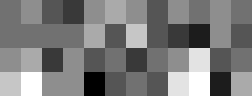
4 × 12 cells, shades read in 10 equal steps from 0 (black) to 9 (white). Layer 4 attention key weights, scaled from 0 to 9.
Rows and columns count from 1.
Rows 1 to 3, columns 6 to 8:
6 5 3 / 3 7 3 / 4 2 4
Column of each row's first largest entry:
6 7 10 2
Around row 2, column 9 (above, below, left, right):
5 5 3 1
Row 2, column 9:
2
